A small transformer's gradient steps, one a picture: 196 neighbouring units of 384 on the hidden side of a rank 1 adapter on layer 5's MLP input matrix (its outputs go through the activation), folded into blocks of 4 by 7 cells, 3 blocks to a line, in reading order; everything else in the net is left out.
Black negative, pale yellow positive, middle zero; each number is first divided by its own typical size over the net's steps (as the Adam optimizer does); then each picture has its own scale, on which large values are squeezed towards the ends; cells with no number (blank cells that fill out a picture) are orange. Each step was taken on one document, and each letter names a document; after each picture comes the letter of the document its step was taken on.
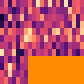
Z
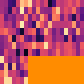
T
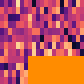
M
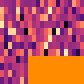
Z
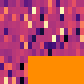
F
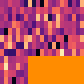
M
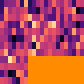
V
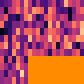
M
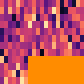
M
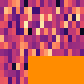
T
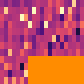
F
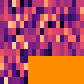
M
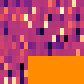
F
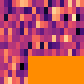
T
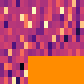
F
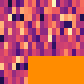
Z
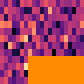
V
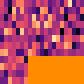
T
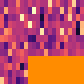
F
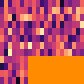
M
